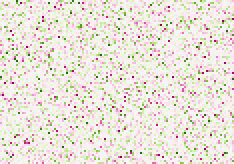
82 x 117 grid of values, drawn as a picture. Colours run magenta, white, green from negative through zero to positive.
Fine speckle covers the field. A few values lie far out on both sides of the bulk. On average the colour sits 50% of the way up the scale. No row or column stands out. Neither half mirrors the other.
